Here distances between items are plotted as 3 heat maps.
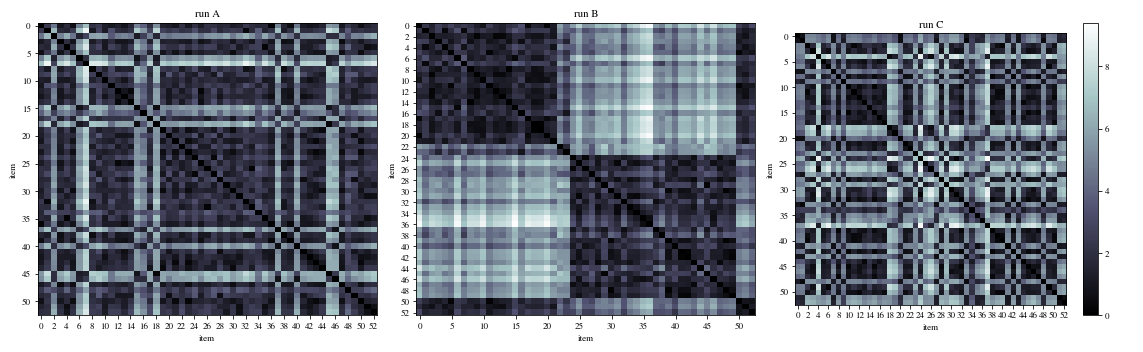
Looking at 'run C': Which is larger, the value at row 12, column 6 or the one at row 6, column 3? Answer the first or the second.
the first
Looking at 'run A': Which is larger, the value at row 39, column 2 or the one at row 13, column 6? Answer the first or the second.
the second
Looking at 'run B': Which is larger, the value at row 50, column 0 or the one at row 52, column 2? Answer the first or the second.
the first
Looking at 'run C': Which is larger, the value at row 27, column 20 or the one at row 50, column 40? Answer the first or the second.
the first
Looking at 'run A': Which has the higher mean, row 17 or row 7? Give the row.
7
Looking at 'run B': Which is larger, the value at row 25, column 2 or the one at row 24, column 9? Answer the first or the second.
the first
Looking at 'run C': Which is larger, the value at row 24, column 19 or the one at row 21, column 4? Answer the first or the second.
the first
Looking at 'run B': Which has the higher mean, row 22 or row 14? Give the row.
22
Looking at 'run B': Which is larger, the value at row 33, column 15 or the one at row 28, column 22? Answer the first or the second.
the first
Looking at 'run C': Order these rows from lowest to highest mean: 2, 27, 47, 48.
47, 2, 48, 27
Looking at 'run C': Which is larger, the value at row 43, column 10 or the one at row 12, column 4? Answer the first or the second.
the second
